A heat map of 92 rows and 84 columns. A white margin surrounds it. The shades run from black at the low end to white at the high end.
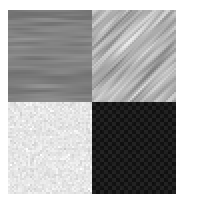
It is made of 2 by 2 panels. Panel 1,1: middling, streaked across, faint in contrast. Panel 1,2: high, slanting up to the right. Panel 2,1: very high, fine-grained, faint in contrast. Panel 2,2: very low, checkered, faint in contrast.
